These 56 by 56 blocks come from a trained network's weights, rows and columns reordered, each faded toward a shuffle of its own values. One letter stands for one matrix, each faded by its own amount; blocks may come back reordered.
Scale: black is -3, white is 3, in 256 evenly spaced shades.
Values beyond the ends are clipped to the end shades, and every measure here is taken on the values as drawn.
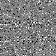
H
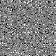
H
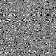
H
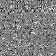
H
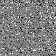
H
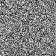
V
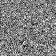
V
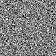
V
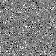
H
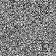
V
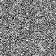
V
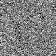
V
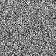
V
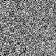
V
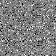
H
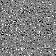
H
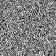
V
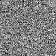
V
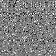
H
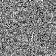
V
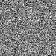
V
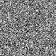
V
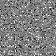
H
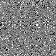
H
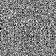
V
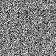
V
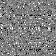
H
